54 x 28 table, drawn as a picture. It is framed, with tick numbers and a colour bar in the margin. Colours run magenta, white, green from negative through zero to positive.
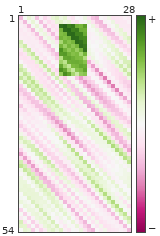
Ninth with the highest average: top middle. Odd patch: higher, in the top middle. Grain: diagonal, down to the right.
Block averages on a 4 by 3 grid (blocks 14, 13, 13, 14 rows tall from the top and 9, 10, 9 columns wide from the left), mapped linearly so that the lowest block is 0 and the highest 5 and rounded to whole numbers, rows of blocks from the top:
151
110
112
212
